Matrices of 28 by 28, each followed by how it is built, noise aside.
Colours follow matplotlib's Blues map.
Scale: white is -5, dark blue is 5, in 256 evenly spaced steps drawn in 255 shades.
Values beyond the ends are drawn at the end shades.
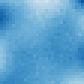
smooth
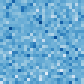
noise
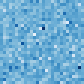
noise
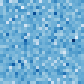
noise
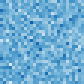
noise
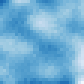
smooth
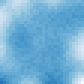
smooth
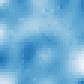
smooth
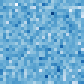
noise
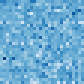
noise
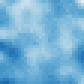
smooth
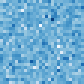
noise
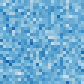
noise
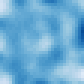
smooth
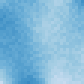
smooth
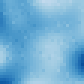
smooth
